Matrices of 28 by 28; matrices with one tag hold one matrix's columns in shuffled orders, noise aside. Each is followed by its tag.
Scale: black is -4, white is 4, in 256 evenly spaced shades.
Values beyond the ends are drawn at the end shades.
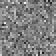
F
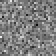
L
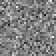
L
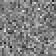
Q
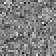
F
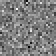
Q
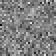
F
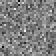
Q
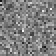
Q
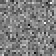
F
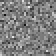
L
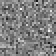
Q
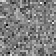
F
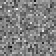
Q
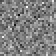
L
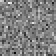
F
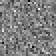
Q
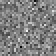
Q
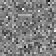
Q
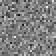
L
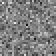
F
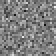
L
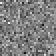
F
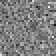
L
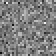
F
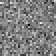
F
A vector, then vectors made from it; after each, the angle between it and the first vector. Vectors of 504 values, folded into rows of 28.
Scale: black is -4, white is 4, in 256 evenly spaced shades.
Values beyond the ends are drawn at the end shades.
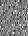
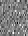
nearly parallel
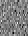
nearly opposite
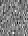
nearly parallel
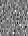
nearly parallel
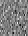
nearly opposite
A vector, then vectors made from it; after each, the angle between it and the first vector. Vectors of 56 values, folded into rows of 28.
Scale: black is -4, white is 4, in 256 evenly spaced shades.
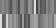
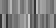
nearly opposite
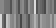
nearly parallel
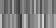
partly aligned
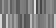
nearly parallel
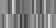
partly aligned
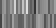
partly opposed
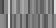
orthogonal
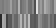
nearly opposite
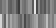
nearly parallel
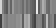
partly opposed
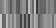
nearly parallel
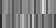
partly opposed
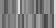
orthogonal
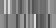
orthogonal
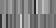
nearly opposite
